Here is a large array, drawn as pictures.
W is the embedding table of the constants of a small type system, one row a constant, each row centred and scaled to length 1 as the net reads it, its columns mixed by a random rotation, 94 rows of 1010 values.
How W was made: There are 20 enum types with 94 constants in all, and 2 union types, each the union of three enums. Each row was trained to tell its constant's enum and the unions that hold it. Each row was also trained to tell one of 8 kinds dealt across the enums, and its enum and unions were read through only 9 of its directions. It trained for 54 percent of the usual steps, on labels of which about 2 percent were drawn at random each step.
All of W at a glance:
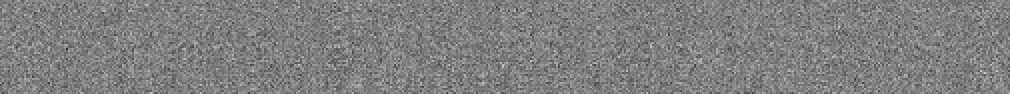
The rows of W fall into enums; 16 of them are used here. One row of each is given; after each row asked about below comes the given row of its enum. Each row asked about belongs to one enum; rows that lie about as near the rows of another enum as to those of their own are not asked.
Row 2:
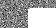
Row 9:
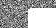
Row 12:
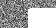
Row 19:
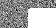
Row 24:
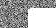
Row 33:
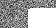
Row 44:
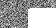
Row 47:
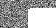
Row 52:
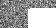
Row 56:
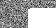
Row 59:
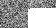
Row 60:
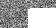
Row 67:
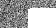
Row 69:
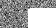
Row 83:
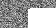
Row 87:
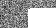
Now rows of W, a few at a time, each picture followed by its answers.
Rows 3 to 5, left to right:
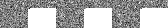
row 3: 59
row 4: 87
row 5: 67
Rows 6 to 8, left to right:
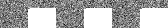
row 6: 2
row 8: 33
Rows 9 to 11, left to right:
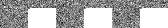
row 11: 60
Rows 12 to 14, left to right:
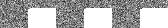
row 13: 19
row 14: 19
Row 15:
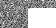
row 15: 56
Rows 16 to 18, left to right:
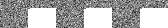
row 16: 59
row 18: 60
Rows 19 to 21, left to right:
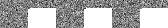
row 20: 67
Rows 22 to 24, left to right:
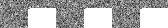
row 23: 60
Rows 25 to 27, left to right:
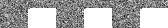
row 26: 56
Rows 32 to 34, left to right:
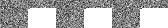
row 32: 87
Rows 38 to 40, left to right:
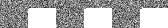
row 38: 24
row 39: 87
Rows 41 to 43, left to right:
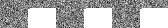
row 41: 19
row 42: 60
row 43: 12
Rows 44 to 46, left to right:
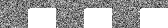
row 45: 60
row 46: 56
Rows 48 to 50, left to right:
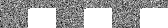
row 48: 59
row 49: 33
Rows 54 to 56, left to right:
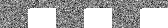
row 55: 19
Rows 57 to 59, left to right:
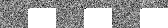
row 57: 44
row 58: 33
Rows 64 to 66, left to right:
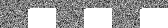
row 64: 2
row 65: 2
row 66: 2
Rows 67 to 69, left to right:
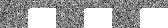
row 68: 87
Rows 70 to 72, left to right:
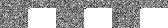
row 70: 87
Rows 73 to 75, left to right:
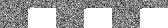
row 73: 83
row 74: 9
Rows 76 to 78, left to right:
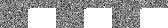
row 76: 2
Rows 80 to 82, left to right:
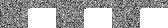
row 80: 59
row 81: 67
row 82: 83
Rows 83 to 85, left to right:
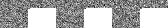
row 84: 67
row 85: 9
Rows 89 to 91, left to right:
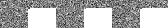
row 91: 33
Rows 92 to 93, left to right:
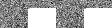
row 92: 83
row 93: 56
